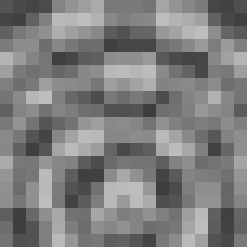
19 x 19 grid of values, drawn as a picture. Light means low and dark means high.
No overall slope runs across the table. Overall the values sit about 50% of the way up the scale. Concentric rings centre on the bottom middle. No single row or column stands out from its neighbours.
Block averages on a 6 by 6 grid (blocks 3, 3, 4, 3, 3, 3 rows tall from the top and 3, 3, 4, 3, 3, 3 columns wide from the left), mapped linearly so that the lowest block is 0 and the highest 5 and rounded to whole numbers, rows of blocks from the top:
512205 | 143241 | 223322 | 322213 | 222232 | 512305
